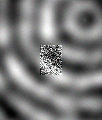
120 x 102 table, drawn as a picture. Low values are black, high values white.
Overall the values sit about 50% of the way up the scale. The values follow a bell shape. Neither half mirrors the other. An odd patch, rougher than its surroundings, sits in the centre. No overall slope runs across the table. Rings spread out from the top right. The ninth with the lowest average is the bottom left.
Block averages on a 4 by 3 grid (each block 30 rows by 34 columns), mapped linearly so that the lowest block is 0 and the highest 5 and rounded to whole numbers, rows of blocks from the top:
252
333
543
041
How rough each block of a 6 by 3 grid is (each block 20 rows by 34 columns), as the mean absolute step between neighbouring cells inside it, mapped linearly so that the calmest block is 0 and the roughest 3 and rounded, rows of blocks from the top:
000 | 000 | 030 | 030 | 000 | 000
